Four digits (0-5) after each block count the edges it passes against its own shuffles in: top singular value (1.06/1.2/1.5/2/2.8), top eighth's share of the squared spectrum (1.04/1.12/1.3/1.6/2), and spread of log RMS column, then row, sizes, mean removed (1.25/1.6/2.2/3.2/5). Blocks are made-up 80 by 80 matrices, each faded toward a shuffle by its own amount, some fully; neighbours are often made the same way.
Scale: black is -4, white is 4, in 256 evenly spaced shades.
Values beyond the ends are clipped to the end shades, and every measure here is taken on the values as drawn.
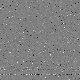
3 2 0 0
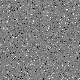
0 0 0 0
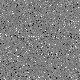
1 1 0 1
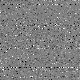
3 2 0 2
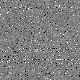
2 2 0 2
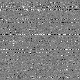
3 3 0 3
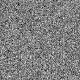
2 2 1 0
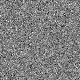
0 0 0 0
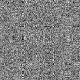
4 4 2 2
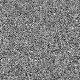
3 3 1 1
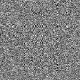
4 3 2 2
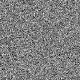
3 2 1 1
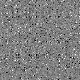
3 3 1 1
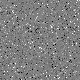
2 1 0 0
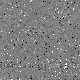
2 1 0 0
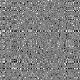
5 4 2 3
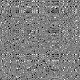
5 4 2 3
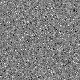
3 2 0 0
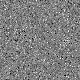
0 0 0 0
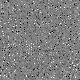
2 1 0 0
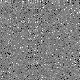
4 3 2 1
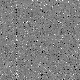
3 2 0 0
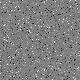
0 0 0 0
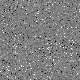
2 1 0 0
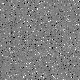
2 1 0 0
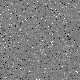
0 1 0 0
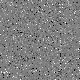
2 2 0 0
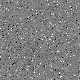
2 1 0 0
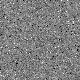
0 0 0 0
